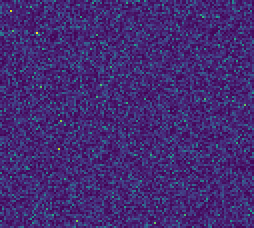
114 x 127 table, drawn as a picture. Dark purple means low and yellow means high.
Histogram: skewed, a long tail of high values. Grain: fine. Slope: none. Mirror symmetry: none. Average level on the scale: 10%. Stripes: none.
